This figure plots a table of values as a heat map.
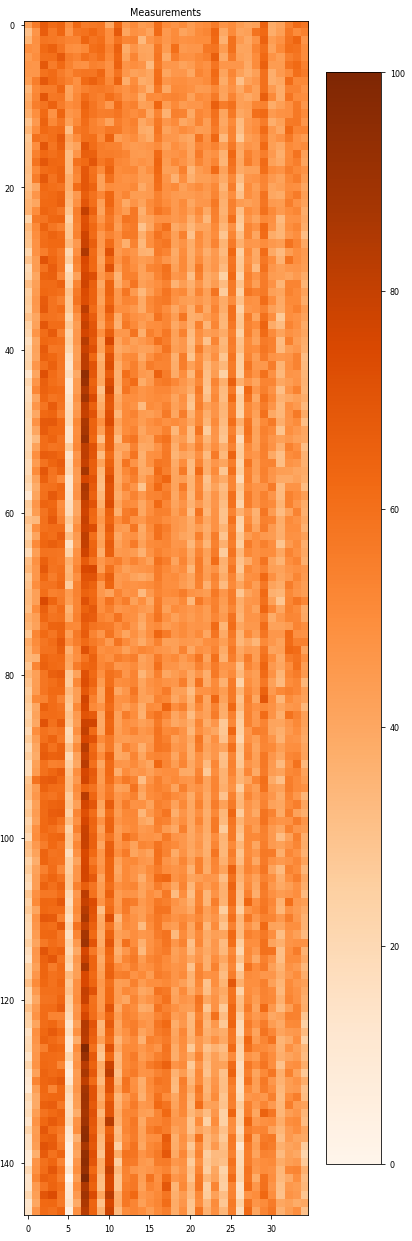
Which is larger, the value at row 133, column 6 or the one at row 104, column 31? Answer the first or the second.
the first
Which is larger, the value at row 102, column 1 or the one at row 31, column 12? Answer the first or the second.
the second
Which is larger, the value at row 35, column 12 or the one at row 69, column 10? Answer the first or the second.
the second
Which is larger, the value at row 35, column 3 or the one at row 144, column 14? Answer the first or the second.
the first
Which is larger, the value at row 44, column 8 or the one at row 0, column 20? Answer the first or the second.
the first
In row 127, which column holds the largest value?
7
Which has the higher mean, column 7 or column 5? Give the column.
7
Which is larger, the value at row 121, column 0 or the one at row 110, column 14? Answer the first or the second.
the second
